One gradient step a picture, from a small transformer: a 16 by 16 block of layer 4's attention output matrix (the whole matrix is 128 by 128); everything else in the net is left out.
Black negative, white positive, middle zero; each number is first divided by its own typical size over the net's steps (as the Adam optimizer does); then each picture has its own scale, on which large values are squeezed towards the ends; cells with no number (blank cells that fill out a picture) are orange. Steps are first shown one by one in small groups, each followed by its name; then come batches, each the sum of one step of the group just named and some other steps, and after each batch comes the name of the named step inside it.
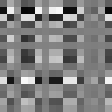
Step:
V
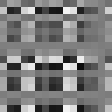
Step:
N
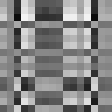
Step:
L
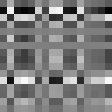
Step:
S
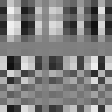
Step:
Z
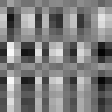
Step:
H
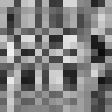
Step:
H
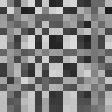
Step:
V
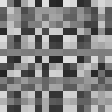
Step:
Z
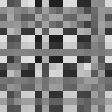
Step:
Z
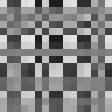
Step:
L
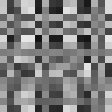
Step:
N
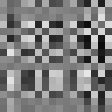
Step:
H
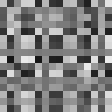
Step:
Z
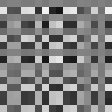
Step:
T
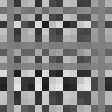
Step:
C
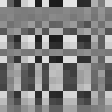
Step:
C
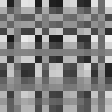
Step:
T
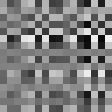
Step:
T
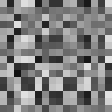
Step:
C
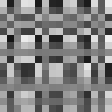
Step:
T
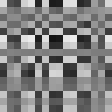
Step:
T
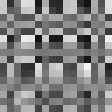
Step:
T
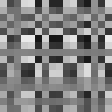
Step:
T
